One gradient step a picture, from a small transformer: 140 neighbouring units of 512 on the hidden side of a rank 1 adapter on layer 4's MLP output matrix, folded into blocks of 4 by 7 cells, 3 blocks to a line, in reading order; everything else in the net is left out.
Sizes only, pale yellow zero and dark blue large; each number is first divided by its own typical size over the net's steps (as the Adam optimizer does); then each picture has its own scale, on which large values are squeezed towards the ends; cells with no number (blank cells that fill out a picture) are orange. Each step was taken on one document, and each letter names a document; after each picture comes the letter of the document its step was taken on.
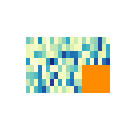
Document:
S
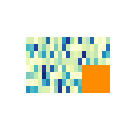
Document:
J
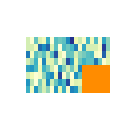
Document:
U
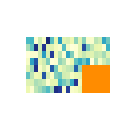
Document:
J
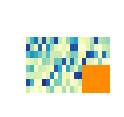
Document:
U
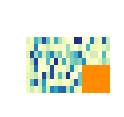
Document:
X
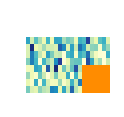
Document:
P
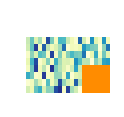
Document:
J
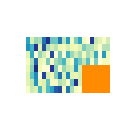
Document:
J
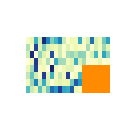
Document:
X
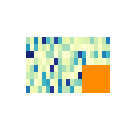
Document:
X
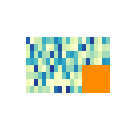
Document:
P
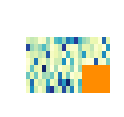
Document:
J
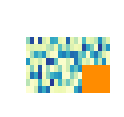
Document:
S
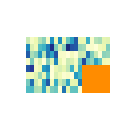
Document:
U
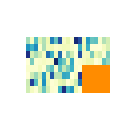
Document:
X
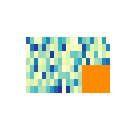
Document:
J
